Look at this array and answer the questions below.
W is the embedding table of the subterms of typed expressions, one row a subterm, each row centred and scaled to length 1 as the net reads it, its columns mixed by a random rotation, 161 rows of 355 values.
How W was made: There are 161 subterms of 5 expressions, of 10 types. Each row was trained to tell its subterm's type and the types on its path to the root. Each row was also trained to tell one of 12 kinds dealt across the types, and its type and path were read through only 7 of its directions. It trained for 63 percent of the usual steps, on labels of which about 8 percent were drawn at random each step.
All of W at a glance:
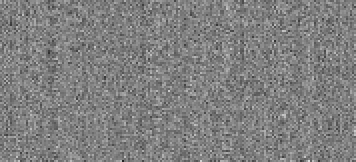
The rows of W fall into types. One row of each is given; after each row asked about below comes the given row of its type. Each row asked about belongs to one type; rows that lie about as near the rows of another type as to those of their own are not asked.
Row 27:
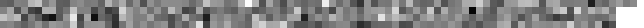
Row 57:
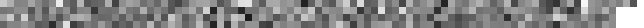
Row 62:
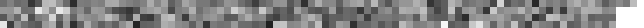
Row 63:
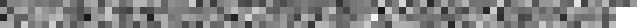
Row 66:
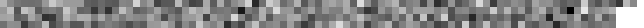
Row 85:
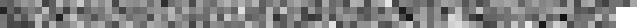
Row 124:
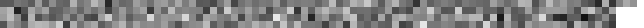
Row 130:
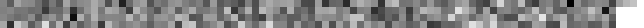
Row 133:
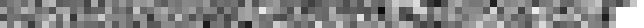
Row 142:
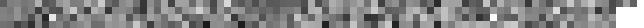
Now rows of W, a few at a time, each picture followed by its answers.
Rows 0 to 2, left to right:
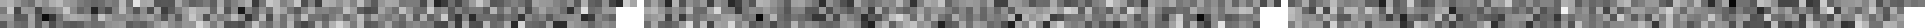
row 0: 66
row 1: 27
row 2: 66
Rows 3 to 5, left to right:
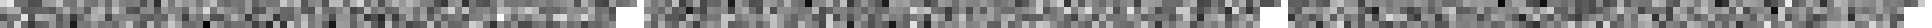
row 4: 133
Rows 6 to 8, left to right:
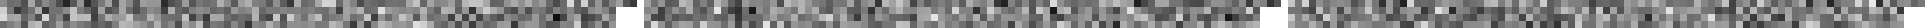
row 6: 27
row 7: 27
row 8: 57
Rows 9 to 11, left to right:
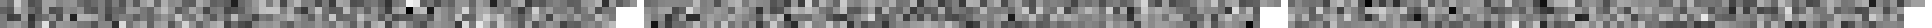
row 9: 133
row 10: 142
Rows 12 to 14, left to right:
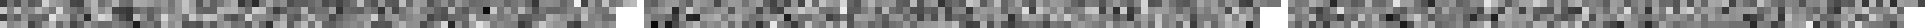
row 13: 142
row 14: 57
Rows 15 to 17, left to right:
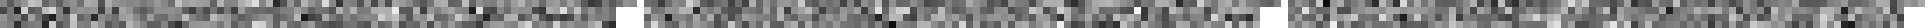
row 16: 27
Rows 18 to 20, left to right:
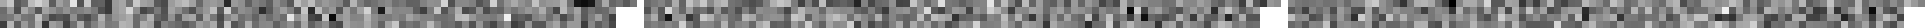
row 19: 124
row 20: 85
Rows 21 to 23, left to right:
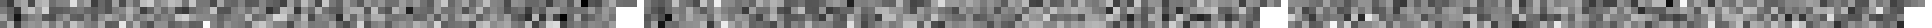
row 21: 124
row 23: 133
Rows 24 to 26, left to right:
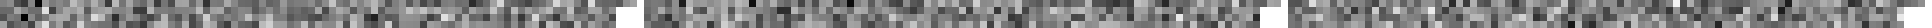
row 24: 142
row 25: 142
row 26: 130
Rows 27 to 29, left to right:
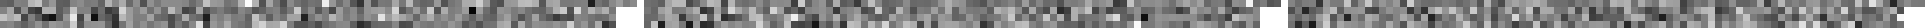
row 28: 63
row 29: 142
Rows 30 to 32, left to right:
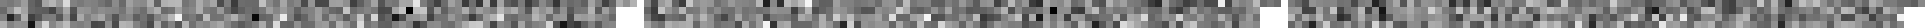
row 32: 27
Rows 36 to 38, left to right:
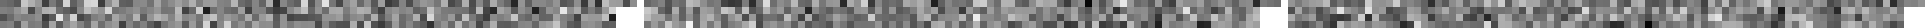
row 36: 63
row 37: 66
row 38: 57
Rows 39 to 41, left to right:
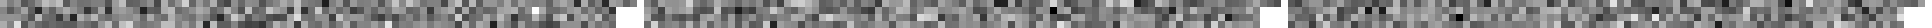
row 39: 133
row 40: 27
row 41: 27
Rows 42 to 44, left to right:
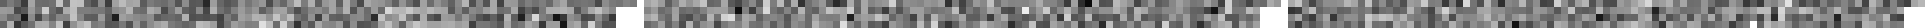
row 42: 124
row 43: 66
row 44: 142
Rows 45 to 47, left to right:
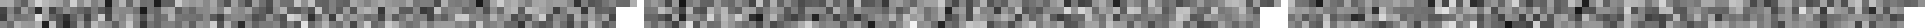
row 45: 85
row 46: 133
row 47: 142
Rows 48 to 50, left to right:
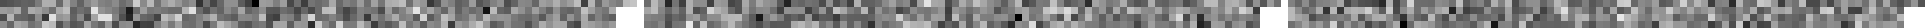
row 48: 62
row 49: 66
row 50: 66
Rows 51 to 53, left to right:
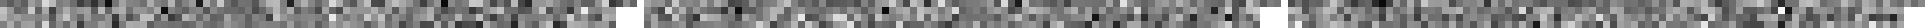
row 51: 66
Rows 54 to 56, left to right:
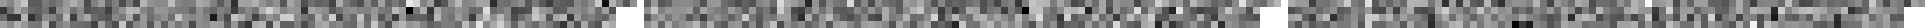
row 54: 133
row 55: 130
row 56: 142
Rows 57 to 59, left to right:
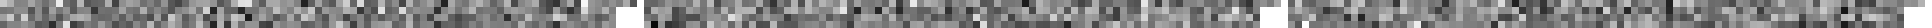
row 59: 130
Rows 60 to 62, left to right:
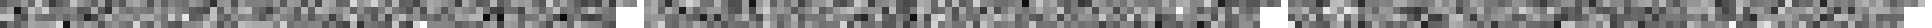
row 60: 124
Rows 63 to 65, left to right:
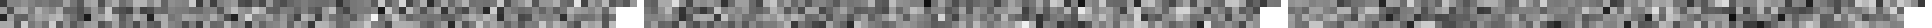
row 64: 133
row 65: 57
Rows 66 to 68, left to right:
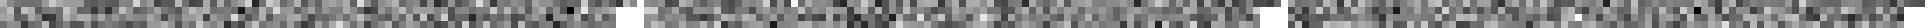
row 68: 124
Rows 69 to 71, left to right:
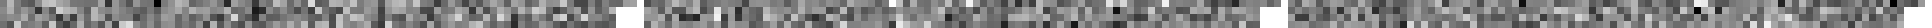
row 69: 130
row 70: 27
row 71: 133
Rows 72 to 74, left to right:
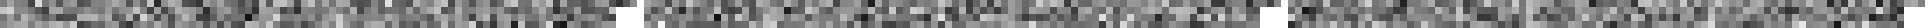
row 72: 130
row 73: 133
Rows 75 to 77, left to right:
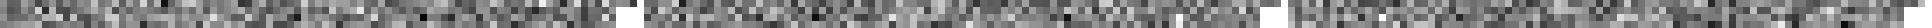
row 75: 63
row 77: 133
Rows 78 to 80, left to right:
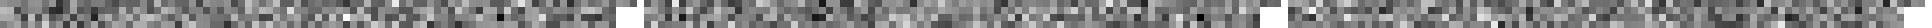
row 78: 27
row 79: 27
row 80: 63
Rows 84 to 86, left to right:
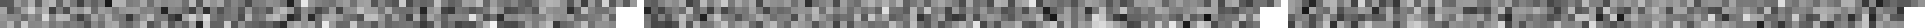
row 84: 63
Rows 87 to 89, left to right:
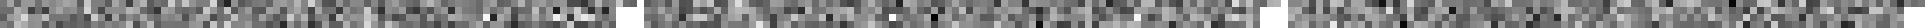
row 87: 130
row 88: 62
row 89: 66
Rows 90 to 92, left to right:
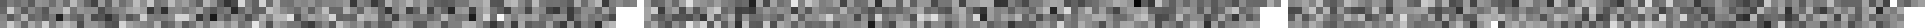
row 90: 130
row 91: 66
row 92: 63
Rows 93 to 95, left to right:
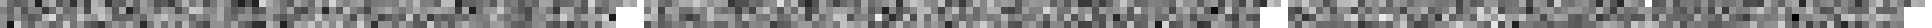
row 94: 66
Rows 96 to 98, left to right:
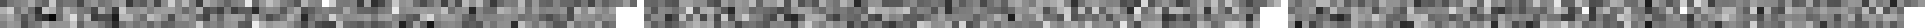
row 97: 142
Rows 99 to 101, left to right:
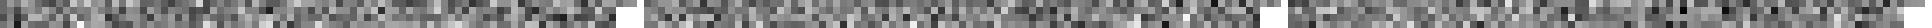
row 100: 63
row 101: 62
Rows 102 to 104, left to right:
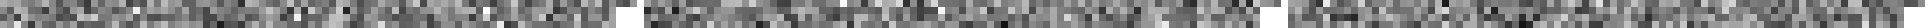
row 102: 133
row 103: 57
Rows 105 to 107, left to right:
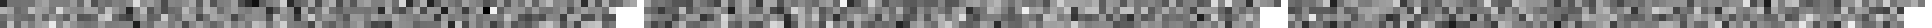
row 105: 63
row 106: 142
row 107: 57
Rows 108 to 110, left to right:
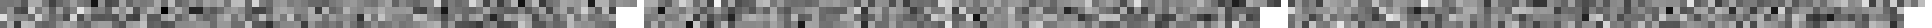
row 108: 57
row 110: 63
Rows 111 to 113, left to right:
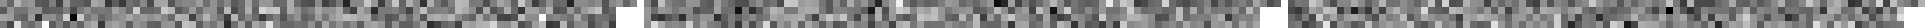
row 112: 27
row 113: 63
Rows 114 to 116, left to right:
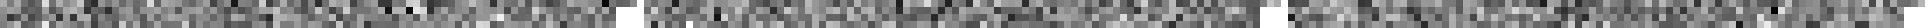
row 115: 62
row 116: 62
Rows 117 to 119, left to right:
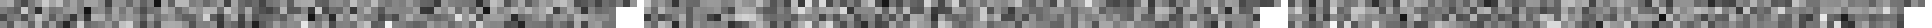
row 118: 142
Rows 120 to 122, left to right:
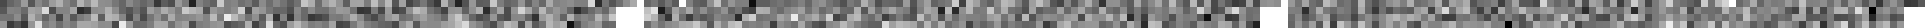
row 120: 142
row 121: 124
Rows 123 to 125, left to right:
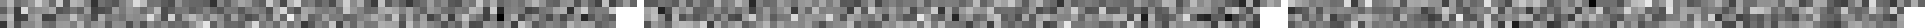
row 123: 124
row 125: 57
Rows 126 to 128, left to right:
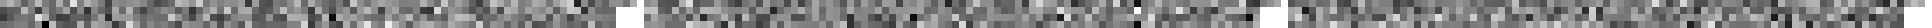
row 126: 85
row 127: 66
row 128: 124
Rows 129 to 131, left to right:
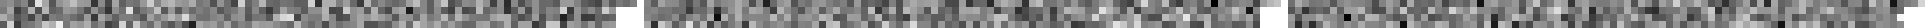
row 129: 124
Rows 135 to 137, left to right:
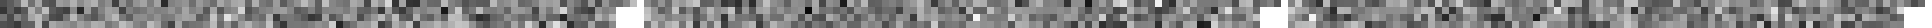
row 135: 85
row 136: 66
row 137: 130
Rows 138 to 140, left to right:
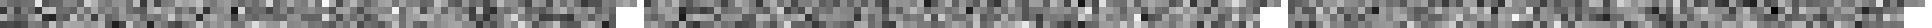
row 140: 142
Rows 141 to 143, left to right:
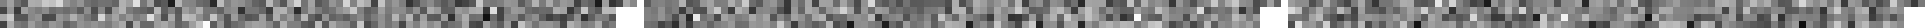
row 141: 124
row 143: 27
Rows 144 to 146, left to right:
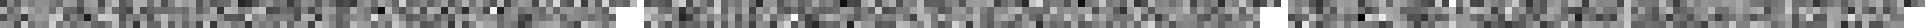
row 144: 63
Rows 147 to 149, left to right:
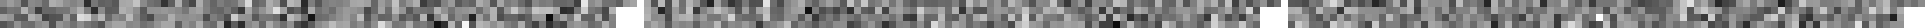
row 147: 133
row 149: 66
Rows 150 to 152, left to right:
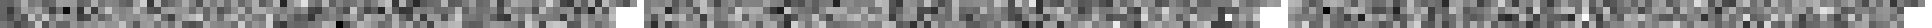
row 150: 63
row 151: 62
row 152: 133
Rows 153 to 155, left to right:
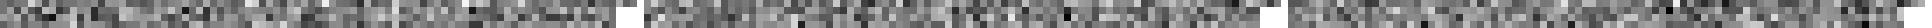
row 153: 27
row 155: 130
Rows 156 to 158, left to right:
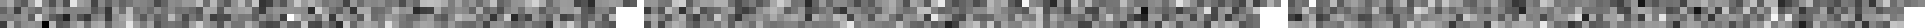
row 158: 130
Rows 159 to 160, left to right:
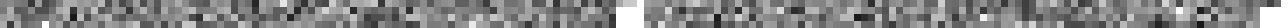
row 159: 62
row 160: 133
